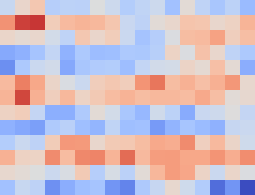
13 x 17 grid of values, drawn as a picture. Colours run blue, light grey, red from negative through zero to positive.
Average level on the scale: 50%. Stripes: horizontal, repeating 3 times. Calmest part: top middle. Slope: none. Grain: streaks across.
